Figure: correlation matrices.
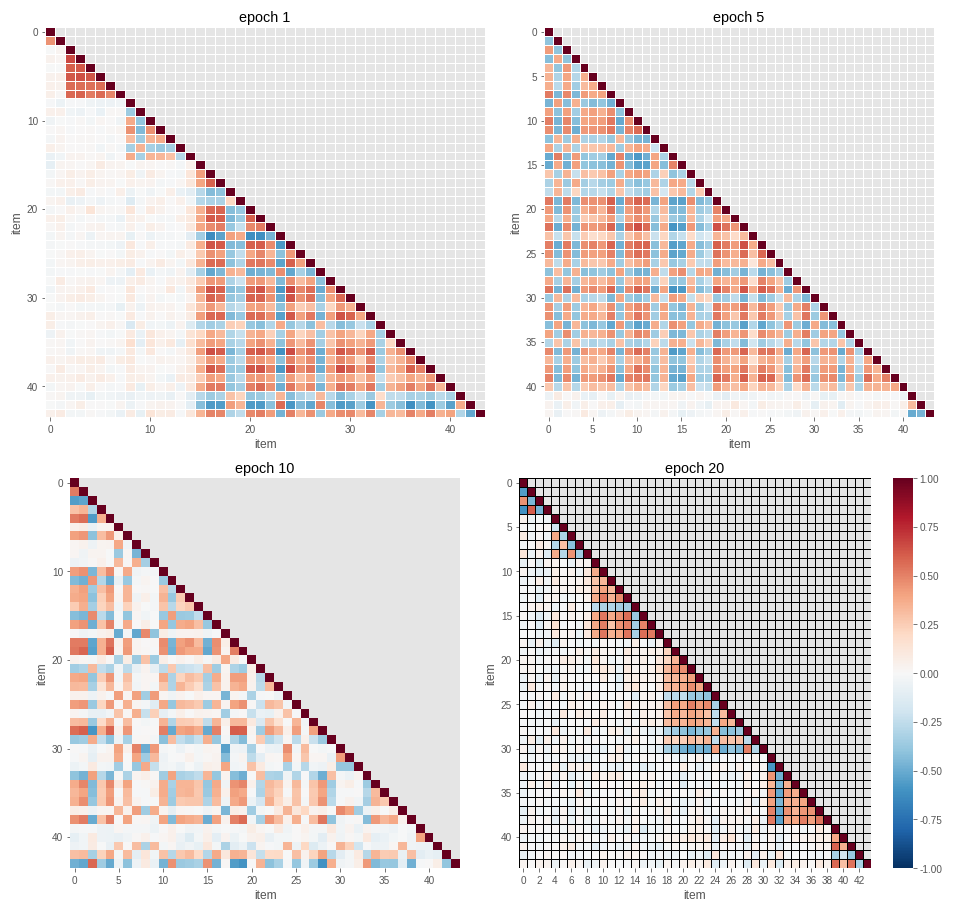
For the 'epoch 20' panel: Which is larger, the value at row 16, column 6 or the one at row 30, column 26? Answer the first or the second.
the first
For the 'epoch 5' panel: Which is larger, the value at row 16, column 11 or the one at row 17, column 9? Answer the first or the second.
the first
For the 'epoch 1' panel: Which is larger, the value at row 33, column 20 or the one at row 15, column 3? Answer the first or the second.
the second
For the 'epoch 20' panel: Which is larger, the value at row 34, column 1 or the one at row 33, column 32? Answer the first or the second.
the first
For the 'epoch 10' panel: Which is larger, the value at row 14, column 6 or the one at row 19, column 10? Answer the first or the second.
the second
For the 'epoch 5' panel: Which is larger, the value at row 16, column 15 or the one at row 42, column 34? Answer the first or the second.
the second
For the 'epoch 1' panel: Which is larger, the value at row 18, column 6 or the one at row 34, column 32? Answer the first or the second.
the second
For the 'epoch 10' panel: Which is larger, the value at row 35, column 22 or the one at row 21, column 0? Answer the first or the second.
the first
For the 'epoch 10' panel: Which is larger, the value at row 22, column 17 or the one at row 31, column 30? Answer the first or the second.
the second
